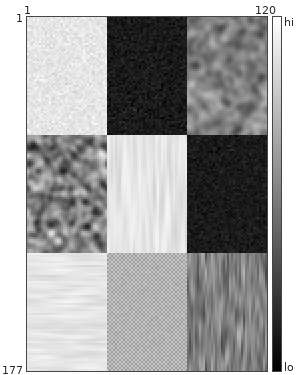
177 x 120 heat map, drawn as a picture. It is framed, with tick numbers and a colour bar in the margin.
It is made of 3 by 3 panels. Panel 1,1: very high, fine-grained, faint in contrast. Panel 1,2: very low, fine-grained, faint in contrast. Panel 1,3: middling, blotchy. Panel 2,1: middling, blotchy, strong in contrast. Panel 2,2: very high, streaked downward, faint in contrast. Panel 2,3: very low, fine-grained, faint in contrast. Panel 3,1: very high, streaked across, faint in contrast. Panel 3,2: high, checkered. Panel 3,3: middling, streaked downward.
